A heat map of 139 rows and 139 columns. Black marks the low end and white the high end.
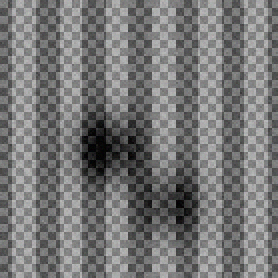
Ninth with the lowest average: centre. Slope: none. Dips: two. Stripes: upright, repeating 6 times.
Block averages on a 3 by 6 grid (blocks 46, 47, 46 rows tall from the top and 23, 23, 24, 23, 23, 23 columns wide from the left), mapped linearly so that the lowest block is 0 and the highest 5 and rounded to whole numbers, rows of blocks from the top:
555555
530455
554245
